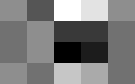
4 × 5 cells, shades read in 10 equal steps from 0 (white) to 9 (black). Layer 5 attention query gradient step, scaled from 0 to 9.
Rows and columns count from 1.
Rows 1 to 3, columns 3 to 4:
0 1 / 7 7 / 9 8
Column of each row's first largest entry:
2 3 3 2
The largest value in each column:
5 6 9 8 5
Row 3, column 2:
4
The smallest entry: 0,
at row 1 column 3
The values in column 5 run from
4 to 5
